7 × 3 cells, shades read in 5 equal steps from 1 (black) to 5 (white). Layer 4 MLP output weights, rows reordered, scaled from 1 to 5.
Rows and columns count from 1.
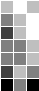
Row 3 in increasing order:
2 4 5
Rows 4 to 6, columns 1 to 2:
3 3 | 3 3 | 2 4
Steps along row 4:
same up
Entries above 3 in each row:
3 2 2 1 1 1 0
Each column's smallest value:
1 3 1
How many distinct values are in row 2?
3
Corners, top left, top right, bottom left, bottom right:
4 4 1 1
